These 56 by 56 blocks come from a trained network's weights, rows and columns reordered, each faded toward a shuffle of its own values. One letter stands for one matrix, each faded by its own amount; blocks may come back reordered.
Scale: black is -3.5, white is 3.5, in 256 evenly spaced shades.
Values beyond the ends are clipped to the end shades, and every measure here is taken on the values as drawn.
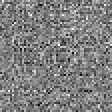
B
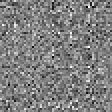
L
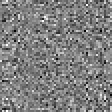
L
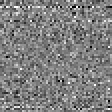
B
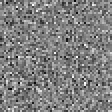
B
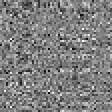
L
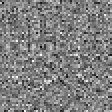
B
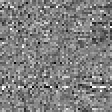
B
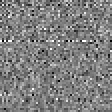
B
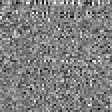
B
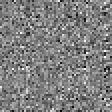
L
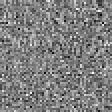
B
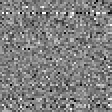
B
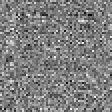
L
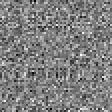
B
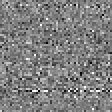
B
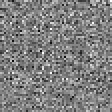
B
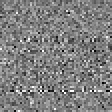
B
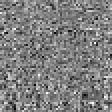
B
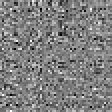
L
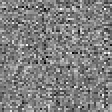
B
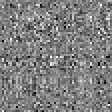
L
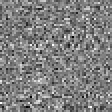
L
